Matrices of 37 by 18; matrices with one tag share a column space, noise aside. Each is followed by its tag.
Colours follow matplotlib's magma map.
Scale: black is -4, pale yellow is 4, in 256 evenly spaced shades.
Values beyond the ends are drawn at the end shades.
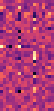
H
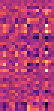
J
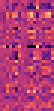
H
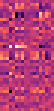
H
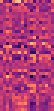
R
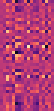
R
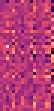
R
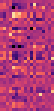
H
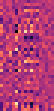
J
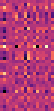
H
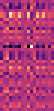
H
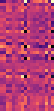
R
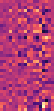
J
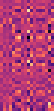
J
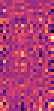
J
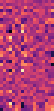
J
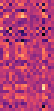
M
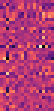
H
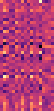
R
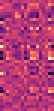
H
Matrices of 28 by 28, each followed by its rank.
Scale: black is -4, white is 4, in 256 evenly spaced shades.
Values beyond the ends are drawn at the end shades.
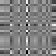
one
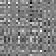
three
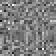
five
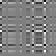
one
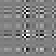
one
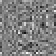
five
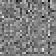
five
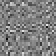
three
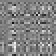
three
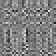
three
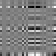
one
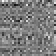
five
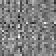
five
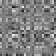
three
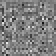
five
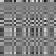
one
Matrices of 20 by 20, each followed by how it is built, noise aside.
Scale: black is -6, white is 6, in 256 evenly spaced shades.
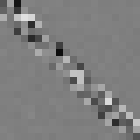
banded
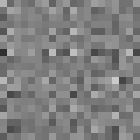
low rank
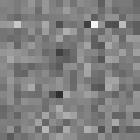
low rank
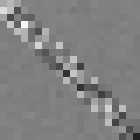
banded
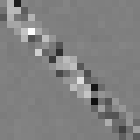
banded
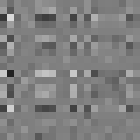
low rank
